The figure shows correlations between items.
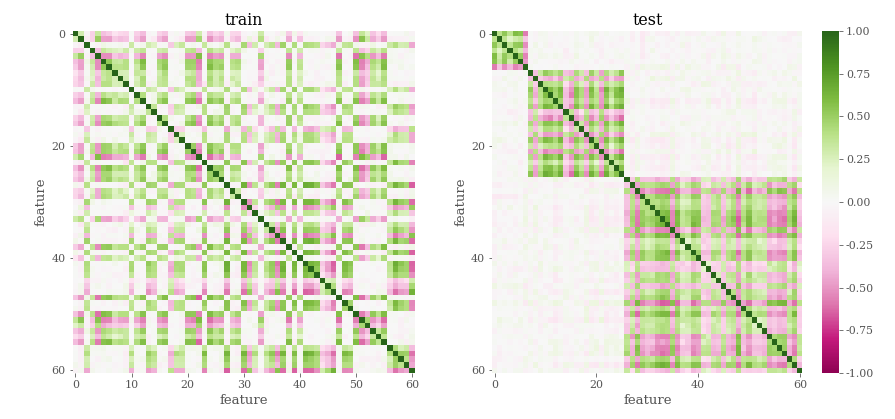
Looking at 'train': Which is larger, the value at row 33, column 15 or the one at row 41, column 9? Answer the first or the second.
the second
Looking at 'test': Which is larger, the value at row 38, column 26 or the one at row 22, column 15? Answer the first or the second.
the first
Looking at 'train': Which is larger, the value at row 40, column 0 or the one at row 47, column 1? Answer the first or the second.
the first
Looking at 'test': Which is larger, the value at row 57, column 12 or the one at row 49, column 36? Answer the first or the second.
the second
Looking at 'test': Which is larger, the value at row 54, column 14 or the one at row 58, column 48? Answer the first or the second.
the first
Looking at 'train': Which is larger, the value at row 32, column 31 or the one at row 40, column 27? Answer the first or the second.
the second
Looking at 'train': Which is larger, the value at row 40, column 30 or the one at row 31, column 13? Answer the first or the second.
the first
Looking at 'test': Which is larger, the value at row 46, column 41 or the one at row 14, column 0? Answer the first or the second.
the second
